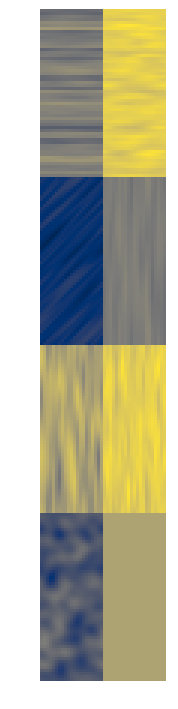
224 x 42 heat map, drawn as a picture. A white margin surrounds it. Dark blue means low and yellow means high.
The table splits into 4 rows of 2 panels. Panel 1,1: middling, streaked across. Panel 1,2: very high, streaked across, faint in contrast. Panel 2,1: very low, slanting up to the right, faint in contrast. Panel 2,2: middling, streaked downward, faint in contrast. Panel 3,1: high, streaked downward. Panel 3,2: very high, streaked downward, faint in contrast. Panel 4,1: low, blotchy. Panel 4,2: high, flat.
